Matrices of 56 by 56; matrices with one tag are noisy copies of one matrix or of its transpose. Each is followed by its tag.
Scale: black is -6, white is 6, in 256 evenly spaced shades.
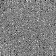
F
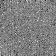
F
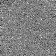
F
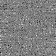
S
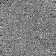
F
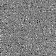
S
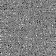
S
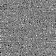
S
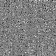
S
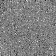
F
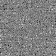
S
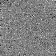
F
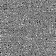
S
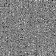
S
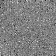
F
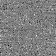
S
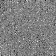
F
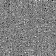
S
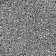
F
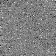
F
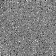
F
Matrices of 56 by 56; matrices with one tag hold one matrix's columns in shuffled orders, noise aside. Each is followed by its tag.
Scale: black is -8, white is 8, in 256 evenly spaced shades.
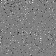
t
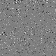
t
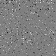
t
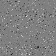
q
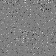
t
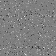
q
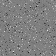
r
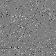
q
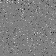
t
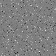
r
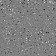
t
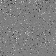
t
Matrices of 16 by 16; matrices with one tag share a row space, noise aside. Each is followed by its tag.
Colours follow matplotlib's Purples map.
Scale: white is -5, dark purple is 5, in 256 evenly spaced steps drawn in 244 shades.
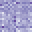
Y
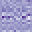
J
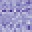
J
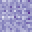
J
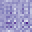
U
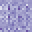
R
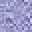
U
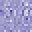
U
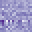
Y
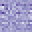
Y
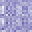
Y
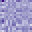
Y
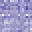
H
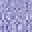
R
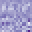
J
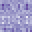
H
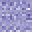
J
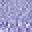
R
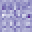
J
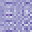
U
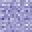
H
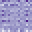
H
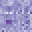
U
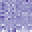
Y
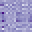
Y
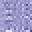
U
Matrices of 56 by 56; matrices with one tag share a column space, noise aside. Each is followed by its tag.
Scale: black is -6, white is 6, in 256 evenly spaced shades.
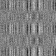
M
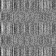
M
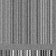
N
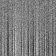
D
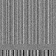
N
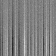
D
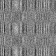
M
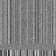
N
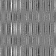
M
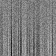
D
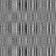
M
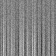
D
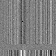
N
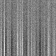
D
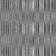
M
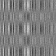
M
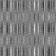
M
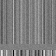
N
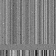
N
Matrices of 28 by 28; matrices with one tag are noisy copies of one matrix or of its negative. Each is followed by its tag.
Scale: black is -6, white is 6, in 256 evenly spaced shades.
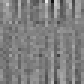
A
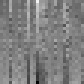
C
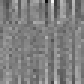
A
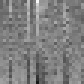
C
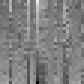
C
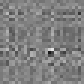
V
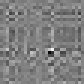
V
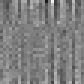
A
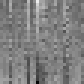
C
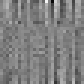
A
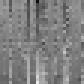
C
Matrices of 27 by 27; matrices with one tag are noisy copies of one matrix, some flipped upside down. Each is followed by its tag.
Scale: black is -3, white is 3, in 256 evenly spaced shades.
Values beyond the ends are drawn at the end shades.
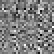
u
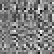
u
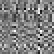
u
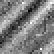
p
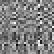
u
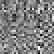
u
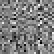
u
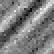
p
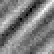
p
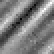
p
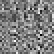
u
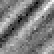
p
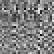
u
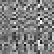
u
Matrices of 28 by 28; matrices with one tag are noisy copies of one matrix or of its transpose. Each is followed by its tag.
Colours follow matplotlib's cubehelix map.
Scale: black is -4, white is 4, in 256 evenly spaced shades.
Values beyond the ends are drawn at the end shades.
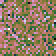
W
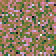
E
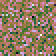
E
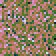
W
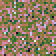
E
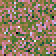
E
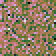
W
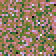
E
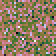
E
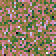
E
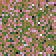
E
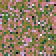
E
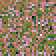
E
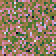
E
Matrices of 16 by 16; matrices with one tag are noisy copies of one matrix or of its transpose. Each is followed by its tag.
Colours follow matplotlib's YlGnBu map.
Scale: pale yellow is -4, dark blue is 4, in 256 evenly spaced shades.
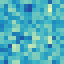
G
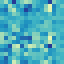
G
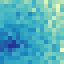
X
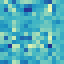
G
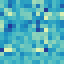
G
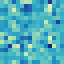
G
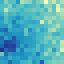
X
